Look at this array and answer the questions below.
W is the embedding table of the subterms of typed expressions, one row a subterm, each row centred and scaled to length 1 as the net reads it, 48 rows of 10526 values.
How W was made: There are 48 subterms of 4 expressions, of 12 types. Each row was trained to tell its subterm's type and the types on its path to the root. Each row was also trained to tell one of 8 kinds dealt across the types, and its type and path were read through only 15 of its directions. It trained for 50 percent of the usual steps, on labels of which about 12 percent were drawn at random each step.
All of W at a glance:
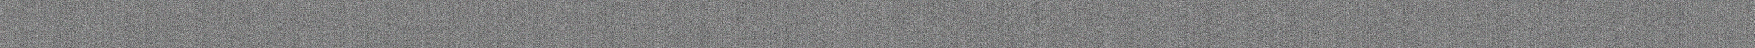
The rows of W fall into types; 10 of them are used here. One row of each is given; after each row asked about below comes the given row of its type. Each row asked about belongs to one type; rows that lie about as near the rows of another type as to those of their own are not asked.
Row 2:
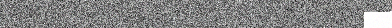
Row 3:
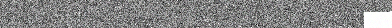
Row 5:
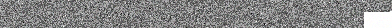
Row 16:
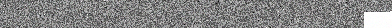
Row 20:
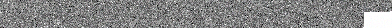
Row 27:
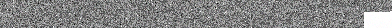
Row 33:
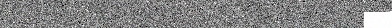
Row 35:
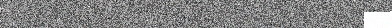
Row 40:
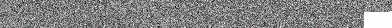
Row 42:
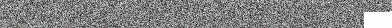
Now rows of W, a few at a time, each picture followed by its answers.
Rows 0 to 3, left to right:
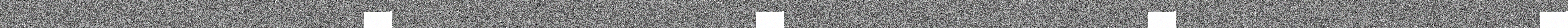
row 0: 33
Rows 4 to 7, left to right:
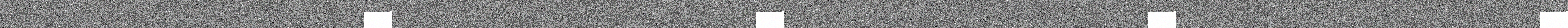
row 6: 42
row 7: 40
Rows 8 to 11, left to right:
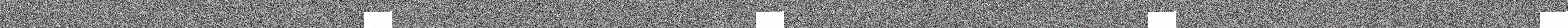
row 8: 2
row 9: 20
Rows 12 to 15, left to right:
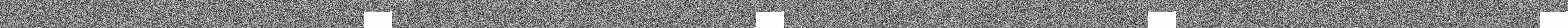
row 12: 3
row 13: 5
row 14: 40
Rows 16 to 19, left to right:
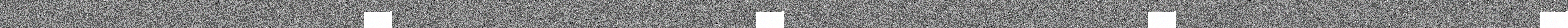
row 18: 2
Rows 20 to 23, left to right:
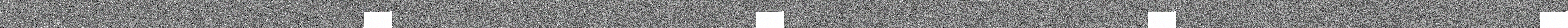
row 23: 2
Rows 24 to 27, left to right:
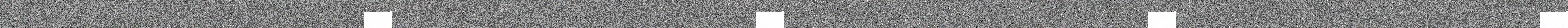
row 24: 42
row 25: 40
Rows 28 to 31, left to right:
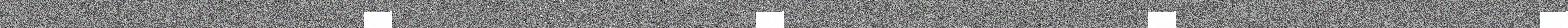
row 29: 27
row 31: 5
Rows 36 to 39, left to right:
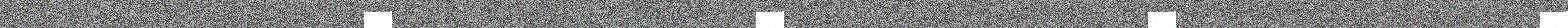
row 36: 42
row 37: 33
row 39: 27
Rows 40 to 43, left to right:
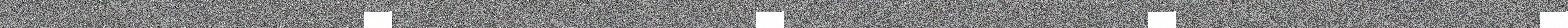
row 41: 35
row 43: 5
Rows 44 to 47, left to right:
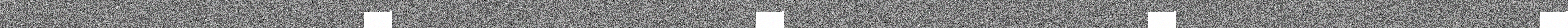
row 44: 2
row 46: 5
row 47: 40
